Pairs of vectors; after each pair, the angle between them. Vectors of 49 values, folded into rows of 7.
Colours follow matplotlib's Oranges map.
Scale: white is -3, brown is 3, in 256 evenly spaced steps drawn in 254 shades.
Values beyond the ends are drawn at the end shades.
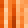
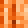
nearly parallel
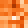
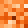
partly opposed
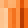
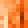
nearly parallel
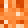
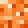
orthogonal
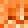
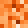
partly aligned
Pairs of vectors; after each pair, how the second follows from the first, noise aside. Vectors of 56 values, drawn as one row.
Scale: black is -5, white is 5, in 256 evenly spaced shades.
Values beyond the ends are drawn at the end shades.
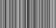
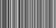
shuffled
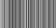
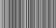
copied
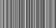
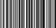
scaled up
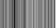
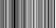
scaled up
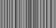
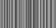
copied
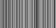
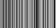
scaled up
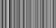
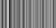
copied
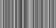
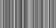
copied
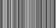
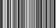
scaled up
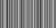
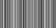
shuffled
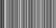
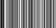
scaled up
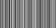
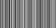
copied
